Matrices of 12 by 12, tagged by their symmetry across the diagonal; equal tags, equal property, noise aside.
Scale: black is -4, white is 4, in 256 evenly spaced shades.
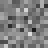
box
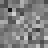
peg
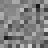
peg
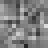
box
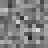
box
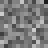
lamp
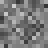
peg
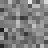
box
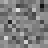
lamp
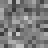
lamp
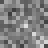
peg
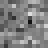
lamp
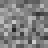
lamp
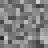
box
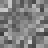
peg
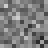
peg
